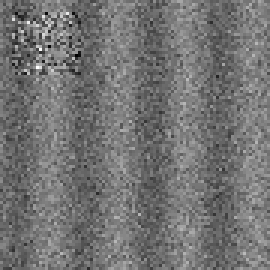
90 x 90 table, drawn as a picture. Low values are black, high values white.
Slope: none. Stripes: upright, repeating 4 times. Odd patch: rougher, in the top left. Roughest part: top left.
